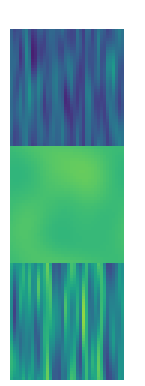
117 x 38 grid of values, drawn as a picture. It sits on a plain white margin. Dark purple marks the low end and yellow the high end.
The table splits into 3 rows of 1 panel. Panel 1,1: low, streaked downward. Panel 2,1: high, smooth, faint in contrast. Panel 3,1: middling, streaked downward, strong in contrast.
